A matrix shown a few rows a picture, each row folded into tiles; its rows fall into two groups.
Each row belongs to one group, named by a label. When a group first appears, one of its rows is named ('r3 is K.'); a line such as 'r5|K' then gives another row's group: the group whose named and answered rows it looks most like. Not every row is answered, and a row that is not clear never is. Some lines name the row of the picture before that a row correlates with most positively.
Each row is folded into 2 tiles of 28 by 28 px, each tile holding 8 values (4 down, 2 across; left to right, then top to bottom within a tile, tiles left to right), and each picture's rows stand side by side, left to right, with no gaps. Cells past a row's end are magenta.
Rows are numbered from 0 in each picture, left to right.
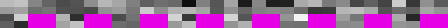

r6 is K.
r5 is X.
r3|K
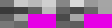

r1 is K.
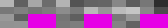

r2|K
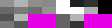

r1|K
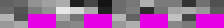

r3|K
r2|X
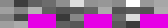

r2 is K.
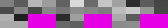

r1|X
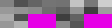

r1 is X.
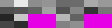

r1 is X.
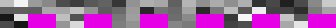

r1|K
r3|X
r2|X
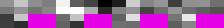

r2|X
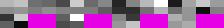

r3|X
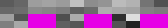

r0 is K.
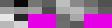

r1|K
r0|K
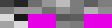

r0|K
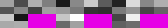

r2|X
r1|X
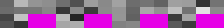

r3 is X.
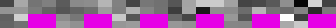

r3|X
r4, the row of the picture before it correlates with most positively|2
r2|K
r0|X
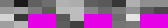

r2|X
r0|K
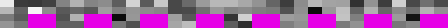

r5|X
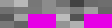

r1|K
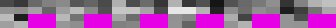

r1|K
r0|K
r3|K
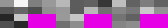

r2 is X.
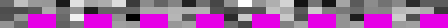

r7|K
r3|K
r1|X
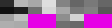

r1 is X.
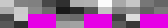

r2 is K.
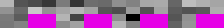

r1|K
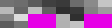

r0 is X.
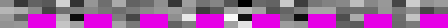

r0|K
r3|X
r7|X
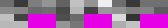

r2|K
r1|X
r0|K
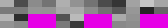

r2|X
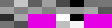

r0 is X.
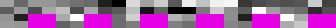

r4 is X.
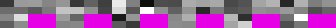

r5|X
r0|X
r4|K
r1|K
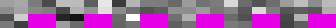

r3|X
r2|X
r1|X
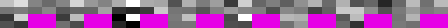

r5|X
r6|K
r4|X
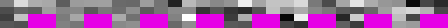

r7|K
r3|X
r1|X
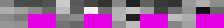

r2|K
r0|K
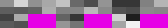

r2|K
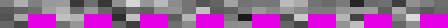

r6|K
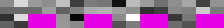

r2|X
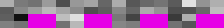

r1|X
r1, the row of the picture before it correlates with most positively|2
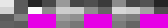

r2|K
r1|K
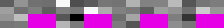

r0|X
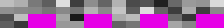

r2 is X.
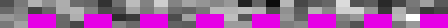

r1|K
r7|X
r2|X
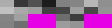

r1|X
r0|K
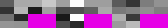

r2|K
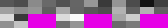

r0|K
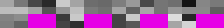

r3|K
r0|K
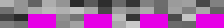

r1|K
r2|K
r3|X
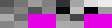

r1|X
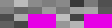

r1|K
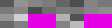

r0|X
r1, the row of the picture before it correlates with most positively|1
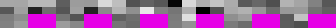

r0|X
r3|X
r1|X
